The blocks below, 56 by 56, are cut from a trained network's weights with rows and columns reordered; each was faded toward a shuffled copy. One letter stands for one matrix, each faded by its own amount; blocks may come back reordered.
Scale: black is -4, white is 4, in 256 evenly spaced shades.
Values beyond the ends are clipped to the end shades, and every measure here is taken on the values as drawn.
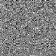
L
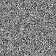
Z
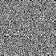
L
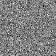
Z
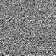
L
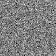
Z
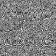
L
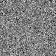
Z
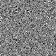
Z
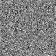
Z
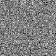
L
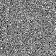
Z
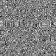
L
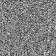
Z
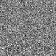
L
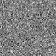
L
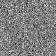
Z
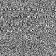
L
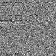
L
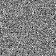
Z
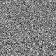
Z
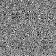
L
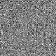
L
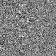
Z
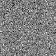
Z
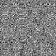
L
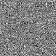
L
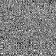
L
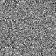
L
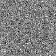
L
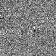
L
